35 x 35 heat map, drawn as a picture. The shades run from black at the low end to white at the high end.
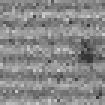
Ninth with the lowest average: middle right. Odd rows or columns: none. Dips: one, in the middle right. Stripes: horizontal, repeating 6 times.
